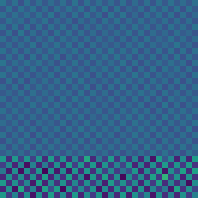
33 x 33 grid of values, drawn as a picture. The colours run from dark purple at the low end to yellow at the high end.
The top part is calmer, up to a seam about 80% of the way down. Overall the values sit about 30% of the way up the scale. The field is checkered.
